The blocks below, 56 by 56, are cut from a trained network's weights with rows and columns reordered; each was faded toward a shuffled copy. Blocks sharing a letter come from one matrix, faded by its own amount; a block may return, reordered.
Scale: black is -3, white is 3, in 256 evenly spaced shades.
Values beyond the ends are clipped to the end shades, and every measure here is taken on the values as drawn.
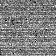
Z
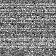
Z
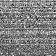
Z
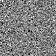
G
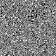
G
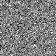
G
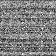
Z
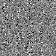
G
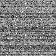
Z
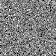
G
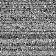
Z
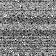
Z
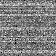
Z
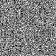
G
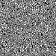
G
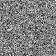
G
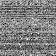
Z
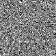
G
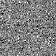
G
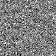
G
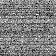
Z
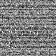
Z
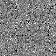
G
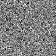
G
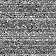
Z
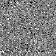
G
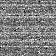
Z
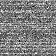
Z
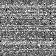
Z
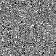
G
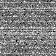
Z
